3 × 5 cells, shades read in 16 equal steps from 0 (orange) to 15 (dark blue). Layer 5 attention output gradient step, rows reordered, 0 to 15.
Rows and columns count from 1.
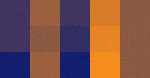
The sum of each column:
39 19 40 3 21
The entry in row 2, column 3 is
13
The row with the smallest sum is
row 1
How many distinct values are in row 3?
4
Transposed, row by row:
12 12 15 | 6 7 6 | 12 13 15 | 2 1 0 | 7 7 7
